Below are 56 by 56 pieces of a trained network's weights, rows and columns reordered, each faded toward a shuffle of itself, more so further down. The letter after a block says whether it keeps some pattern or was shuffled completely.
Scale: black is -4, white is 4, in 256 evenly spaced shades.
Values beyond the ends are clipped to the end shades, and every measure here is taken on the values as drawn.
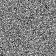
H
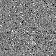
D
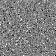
D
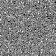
D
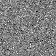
H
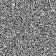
H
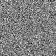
H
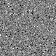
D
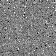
H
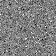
H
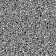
H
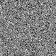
H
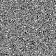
D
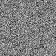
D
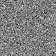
H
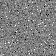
H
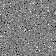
H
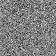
H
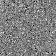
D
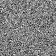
H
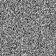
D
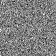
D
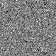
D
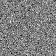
D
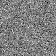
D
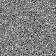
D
